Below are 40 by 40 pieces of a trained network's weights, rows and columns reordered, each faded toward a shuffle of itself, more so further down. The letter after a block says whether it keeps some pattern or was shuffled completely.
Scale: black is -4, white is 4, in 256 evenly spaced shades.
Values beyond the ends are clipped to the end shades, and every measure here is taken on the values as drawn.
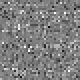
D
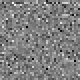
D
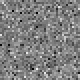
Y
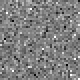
Y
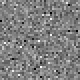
Y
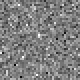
Y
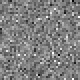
Y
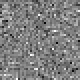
D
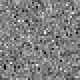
Y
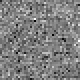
D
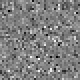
D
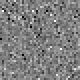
Y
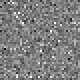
Y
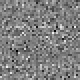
D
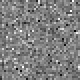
Y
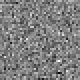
Y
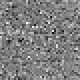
D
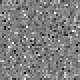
Y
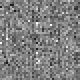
D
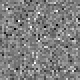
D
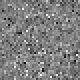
D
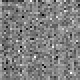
D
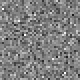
D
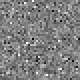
Y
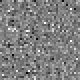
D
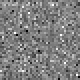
D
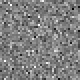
Y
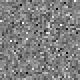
Y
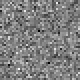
Y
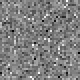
Y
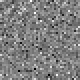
Y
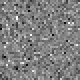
Y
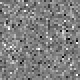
Y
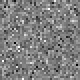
Y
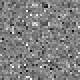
D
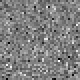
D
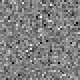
Y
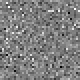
Y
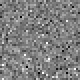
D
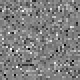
D
